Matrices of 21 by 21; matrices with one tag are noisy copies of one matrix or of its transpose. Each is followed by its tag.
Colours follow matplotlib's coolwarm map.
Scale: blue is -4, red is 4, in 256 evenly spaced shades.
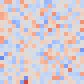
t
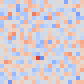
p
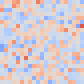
t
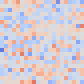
t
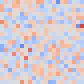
t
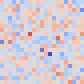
p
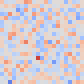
p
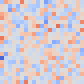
t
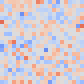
t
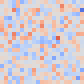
p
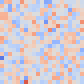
t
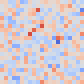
p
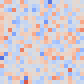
t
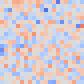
t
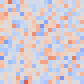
t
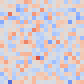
p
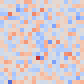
p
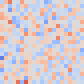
t
